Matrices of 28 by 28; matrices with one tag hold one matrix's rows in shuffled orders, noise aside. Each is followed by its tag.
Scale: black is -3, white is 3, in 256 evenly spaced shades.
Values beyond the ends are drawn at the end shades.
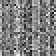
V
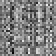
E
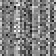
V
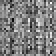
E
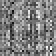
E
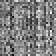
E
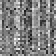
V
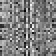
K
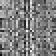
K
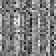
V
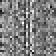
K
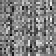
E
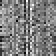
K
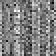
V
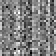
V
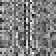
K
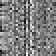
K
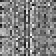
K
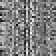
K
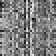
K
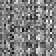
E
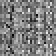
E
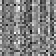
V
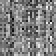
E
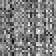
E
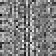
K
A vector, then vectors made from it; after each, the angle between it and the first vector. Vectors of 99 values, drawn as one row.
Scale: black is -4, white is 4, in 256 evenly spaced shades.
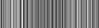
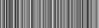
partly opposed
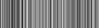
nearly opposite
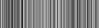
nearly opposite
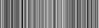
nearly opposite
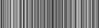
nearly parallel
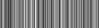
orthogonal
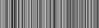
partly opposed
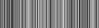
partly opposed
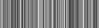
partly opposed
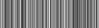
partly opposed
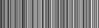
orthogonal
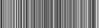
partly aligned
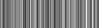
orthogonal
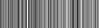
partly opposed
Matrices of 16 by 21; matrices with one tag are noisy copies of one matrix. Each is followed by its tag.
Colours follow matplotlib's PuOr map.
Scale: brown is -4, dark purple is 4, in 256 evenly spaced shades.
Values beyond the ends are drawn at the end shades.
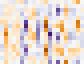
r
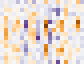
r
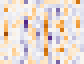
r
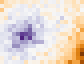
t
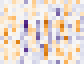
r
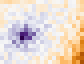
t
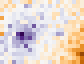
t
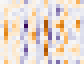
r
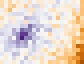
t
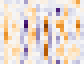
r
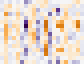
r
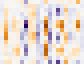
r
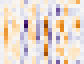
r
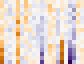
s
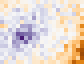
t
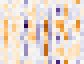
r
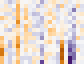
s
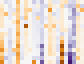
s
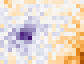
t
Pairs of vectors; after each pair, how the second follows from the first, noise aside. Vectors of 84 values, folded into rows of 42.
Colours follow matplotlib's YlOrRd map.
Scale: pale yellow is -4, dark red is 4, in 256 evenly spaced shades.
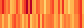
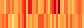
wrapped around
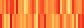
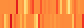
partly zeroed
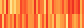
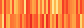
wrapped around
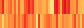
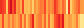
wrapped around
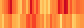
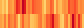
wrapped around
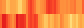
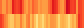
wrapped around
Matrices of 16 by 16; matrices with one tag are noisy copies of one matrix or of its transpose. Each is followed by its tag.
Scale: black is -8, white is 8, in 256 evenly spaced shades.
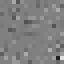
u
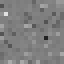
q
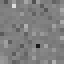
q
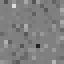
q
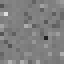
q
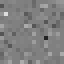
q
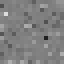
q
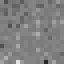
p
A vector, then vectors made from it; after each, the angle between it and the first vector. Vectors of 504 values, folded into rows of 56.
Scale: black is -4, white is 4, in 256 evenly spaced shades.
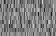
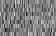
partly aligned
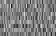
partly opposed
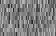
partly opposed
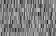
nearly parallel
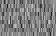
nearly parallel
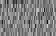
partly aligned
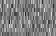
nearly opposite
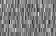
nearly opposite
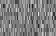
partly opposed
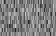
nearly parallel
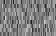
orthogonal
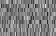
orthogonal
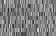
partly opposed
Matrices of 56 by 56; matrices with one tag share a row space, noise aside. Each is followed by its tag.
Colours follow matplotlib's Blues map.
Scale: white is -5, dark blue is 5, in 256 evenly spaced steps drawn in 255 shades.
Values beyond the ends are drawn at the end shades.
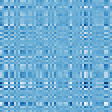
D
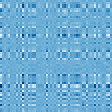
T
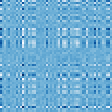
T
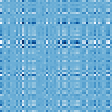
T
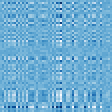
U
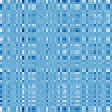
T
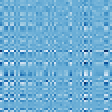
D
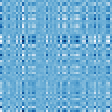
T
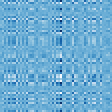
U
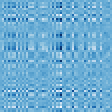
U
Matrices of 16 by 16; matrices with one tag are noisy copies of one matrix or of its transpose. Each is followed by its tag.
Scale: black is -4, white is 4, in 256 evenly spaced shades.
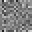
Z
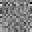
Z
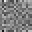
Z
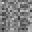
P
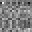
P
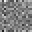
Z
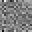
Z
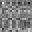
P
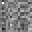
P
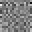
Z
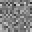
Z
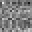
P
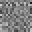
Z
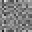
Z
